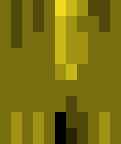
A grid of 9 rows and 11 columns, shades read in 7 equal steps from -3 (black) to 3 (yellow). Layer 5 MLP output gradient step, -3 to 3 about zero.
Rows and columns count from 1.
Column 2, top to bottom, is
-1 -1 -1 0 0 0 0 1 1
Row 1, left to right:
0 -1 0 -1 0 3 2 1 -1 -1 0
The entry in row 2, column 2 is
-1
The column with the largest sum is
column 6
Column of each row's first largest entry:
6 6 6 6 7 1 1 2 2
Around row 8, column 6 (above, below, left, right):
0 -3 0 -1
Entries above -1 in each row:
7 8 10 11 11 11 10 8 8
